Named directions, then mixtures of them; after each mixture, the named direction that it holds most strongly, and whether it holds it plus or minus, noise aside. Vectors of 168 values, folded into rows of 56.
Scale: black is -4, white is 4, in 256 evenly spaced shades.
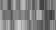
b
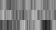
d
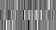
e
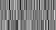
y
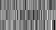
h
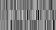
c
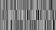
c, plus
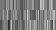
c, minus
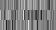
e, minus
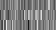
e, plus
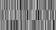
c, plus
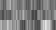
d, minus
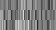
e, minus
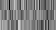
y, plus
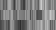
b, minus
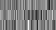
e, minus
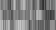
b, plus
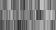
b, minus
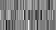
e, minus
